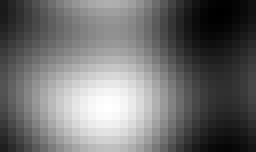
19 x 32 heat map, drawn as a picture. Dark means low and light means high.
No lone cell stands out from its neighbours. The top right is the ninth with the lowest average. No regular stripes run through it. The ninth with the highest average is the bottom middle.
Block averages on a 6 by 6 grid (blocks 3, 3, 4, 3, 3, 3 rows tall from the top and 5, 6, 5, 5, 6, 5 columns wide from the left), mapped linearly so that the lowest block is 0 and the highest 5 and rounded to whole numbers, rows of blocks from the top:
1 2 3 2 0 0 | 1 2 3 2 0 0 | 2 3 4 3 1 1 | 2 4 5 4 2 1 | 2 4 5 4 1 1 | 1 3 4 3 1 0
